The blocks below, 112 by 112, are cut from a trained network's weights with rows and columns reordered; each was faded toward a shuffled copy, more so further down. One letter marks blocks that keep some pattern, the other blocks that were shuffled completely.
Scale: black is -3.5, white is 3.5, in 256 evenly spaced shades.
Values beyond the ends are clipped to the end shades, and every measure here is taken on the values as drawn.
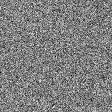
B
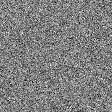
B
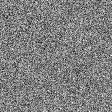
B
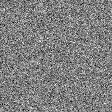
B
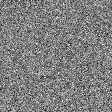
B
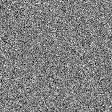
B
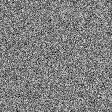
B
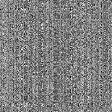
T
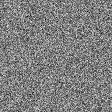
B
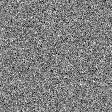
B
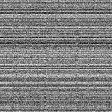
T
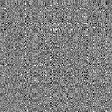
T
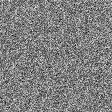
B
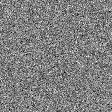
B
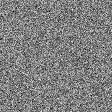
B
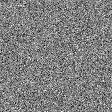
B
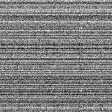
T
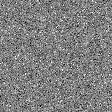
B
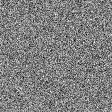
B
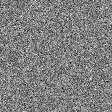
B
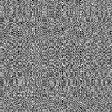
T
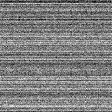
T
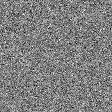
B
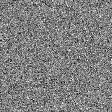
B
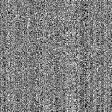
T
